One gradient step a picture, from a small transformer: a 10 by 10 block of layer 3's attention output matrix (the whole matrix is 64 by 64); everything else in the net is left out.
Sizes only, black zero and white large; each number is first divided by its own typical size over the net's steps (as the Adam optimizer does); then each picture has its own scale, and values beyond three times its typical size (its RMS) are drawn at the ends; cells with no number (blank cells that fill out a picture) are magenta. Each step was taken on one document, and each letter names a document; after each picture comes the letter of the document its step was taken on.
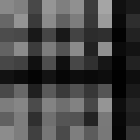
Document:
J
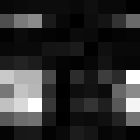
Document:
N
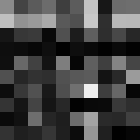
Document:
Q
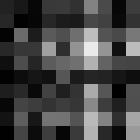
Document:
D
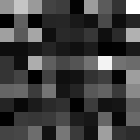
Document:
D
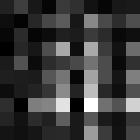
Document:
D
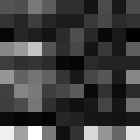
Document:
N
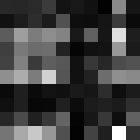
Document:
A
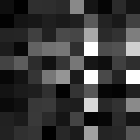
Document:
D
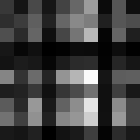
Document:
Q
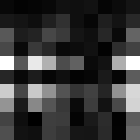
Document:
J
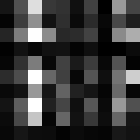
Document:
A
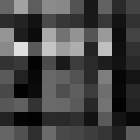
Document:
J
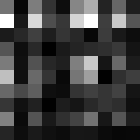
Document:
Q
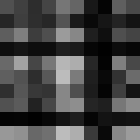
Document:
A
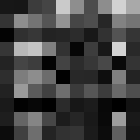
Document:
A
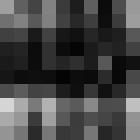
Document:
J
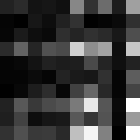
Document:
D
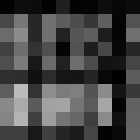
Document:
J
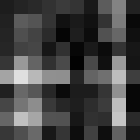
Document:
A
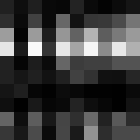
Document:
Q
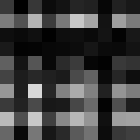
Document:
Q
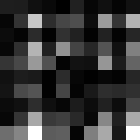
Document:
N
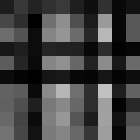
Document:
J
